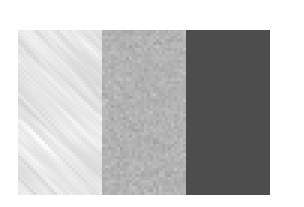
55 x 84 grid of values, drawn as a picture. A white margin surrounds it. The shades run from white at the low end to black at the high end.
The table splits into one row of 3 panels. Panel 1,1: very low, slanting down to the right, faint in contrast. Panel 1,2: low, fine-grained, faint in contrast. Panel 1,3: high, flat.
